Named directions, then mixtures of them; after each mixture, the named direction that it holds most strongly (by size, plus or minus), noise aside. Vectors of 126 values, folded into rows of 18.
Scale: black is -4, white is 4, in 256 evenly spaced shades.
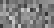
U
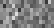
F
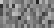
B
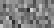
U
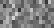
F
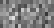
U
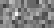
F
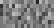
B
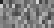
B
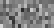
U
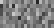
B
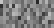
B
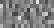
B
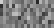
B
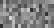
U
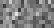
F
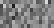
F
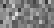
F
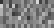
B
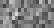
F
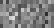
U
